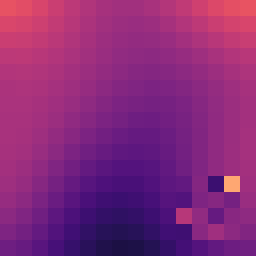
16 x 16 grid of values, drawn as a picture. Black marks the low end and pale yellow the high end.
The field climbs toward the top. The ninth with the lowest average is the bottom middle. The histogram is bell-shaped. In the bottom right lies a patch that is rougher than the rest.
